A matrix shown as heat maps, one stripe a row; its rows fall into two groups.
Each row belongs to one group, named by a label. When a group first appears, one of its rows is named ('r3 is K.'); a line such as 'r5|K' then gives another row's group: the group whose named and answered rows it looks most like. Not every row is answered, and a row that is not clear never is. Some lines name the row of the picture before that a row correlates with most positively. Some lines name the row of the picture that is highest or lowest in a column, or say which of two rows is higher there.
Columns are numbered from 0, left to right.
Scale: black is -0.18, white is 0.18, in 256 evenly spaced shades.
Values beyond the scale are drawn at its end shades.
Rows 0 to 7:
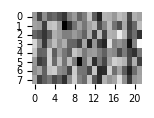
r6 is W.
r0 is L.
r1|W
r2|L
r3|W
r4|W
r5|L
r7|L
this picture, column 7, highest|5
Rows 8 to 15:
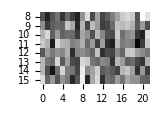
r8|L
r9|L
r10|W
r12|L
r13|W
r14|L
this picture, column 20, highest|8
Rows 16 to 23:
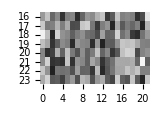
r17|W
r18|W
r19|L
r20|L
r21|L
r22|L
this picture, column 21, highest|16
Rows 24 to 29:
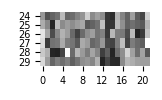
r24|W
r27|W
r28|L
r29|L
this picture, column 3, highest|25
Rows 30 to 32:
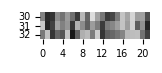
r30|L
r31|L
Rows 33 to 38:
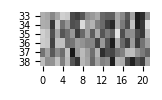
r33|W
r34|W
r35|W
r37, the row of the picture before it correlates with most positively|32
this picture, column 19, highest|37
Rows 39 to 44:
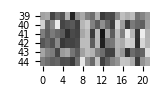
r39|L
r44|L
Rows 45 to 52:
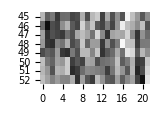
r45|L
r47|L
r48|L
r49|L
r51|W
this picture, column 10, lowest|52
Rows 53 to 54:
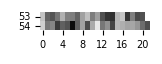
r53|W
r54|L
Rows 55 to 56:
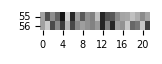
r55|L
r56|L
